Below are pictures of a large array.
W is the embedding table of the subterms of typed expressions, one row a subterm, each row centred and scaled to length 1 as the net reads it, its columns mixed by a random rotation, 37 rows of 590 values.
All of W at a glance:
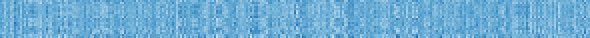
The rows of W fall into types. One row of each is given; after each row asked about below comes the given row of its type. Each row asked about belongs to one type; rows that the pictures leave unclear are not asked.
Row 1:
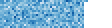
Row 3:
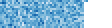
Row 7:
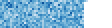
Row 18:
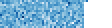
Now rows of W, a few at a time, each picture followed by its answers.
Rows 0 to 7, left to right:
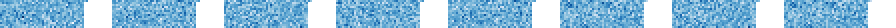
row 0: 18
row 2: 1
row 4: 1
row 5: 7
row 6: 7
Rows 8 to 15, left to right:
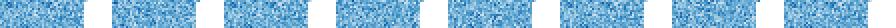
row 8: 7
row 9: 3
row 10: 7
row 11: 3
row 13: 7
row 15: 7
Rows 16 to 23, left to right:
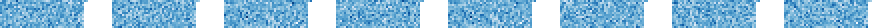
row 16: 3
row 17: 7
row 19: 1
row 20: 18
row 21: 1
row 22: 3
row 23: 7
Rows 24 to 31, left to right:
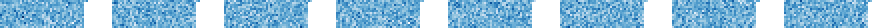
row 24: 18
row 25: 3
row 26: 1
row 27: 18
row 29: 7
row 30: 3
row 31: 3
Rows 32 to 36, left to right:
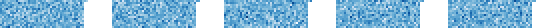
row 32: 7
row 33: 1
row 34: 18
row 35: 1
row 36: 1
